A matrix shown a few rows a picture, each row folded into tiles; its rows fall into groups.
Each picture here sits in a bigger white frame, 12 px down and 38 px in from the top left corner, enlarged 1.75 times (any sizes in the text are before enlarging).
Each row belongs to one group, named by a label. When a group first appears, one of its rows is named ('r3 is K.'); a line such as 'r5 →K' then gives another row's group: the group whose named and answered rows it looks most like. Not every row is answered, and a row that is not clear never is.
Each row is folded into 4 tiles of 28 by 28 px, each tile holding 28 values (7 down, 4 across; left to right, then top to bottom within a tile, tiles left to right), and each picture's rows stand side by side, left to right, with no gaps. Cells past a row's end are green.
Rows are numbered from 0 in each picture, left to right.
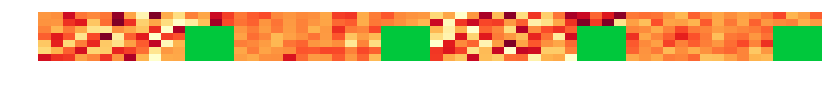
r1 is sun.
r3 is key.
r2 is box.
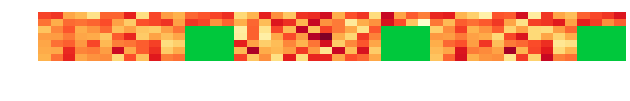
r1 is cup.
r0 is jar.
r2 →jar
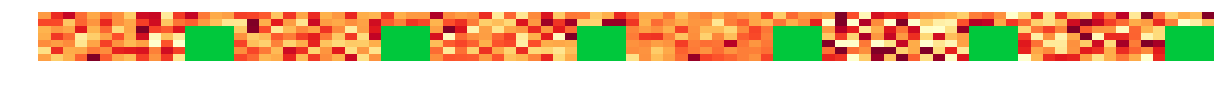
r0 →sun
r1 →cup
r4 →cup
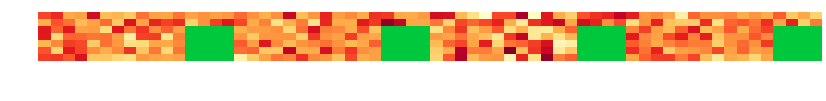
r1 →box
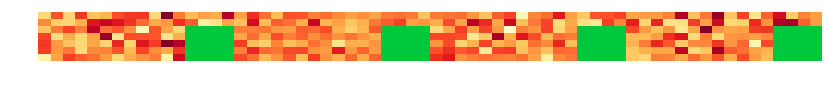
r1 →cup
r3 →box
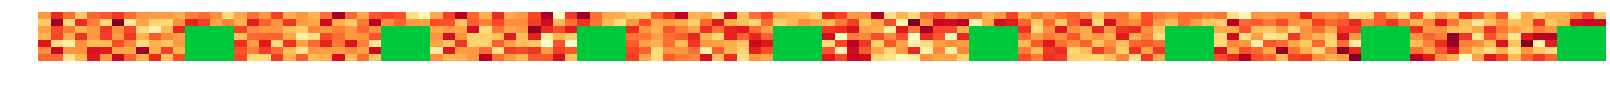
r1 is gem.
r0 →cup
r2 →sun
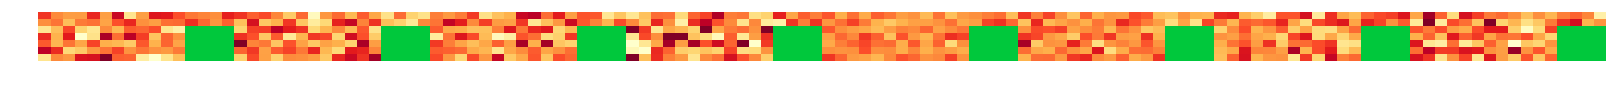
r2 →gem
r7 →cup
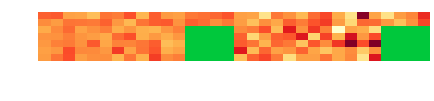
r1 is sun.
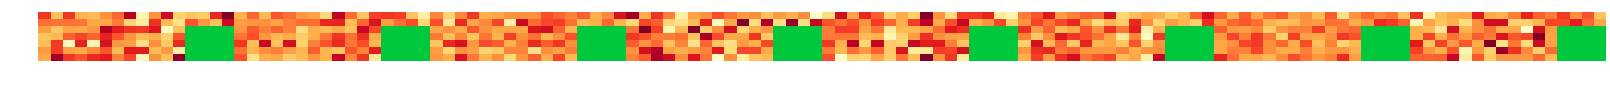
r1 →gem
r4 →gem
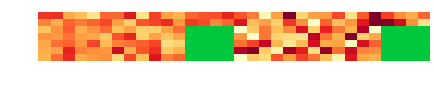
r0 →jar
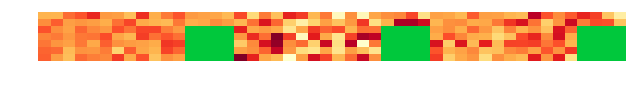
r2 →gem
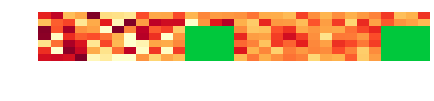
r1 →key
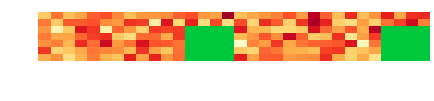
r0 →key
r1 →box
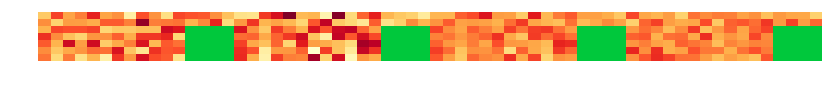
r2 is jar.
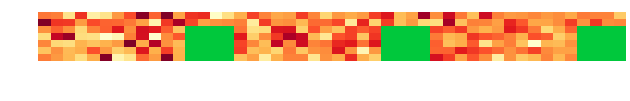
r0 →gem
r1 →key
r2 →cup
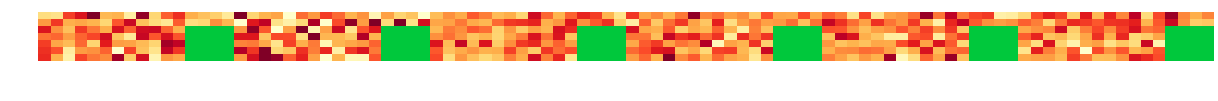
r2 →gem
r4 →gem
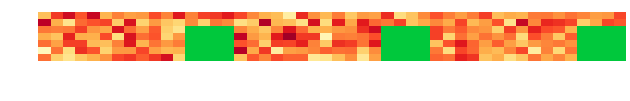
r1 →key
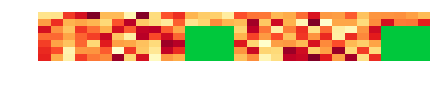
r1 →cup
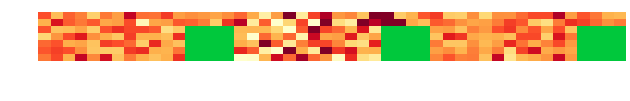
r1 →box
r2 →gem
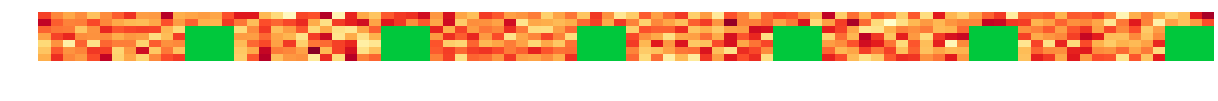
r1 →jar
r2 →cup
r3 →gem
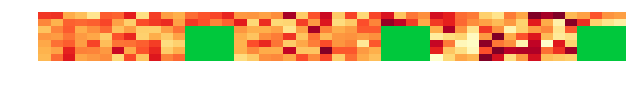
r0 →jar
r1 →box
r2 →sun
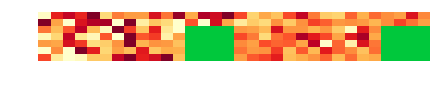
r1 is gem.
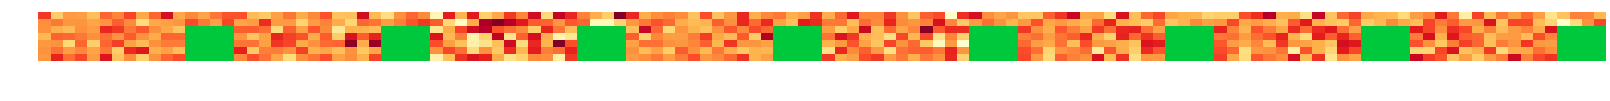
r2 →sun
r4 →sun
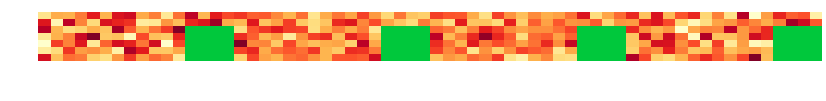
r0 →box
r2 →key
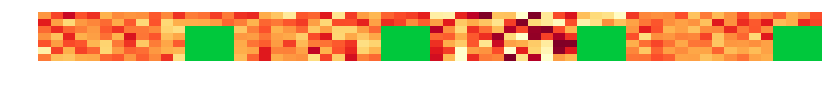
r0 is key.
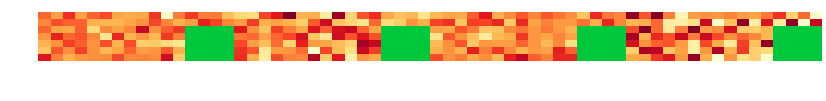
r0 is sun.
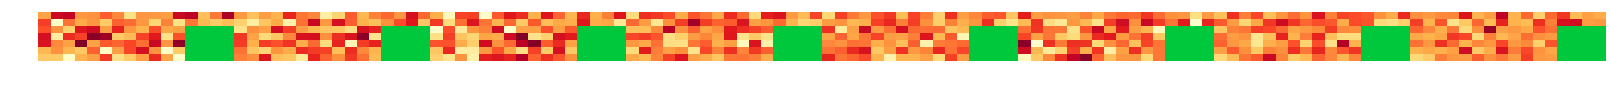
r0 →key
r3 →sun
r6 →sun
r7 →box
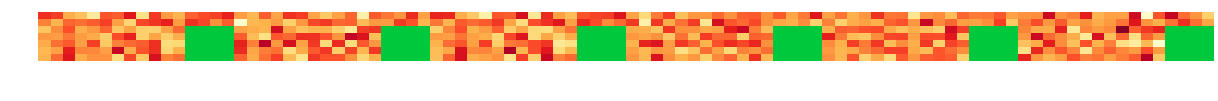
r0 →jar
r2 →jar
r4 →gem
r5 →sun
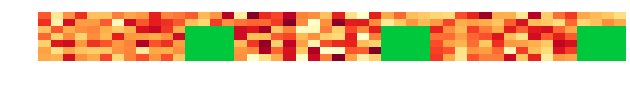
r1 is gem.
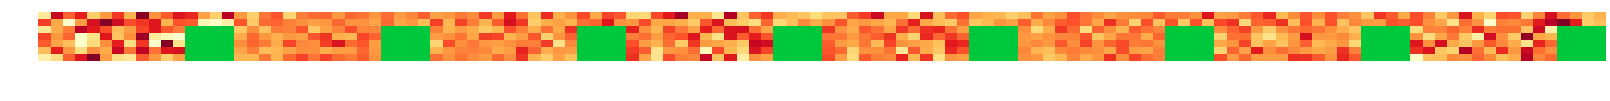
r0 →sun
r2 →box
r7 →box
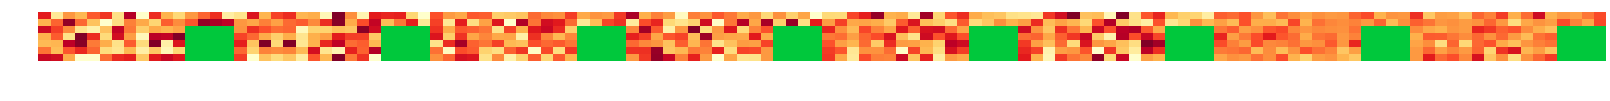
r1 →gem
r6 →key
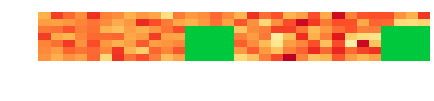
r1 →sun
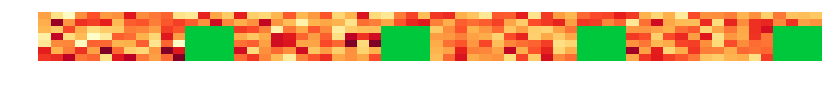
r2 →jar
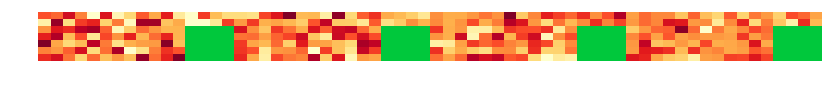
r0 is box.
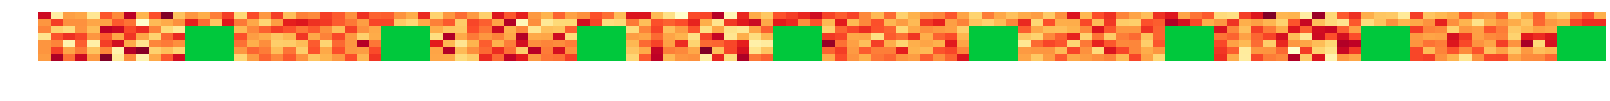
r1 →sun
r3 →jar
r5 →box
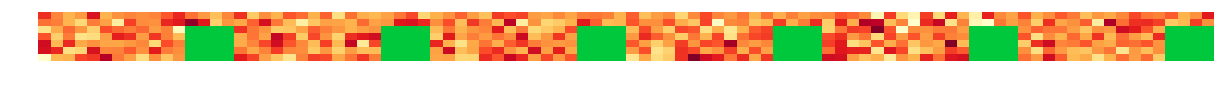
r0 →box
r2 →cup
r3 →cup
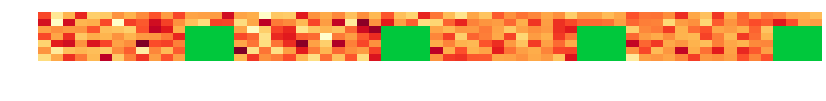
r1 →key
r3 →box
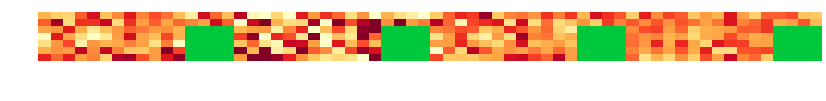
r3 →gem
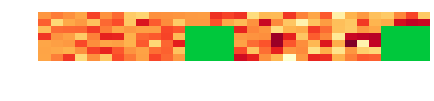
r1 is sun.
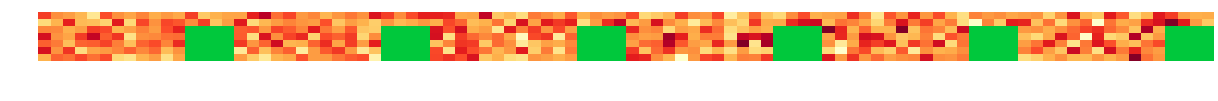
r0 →key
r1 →key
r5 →box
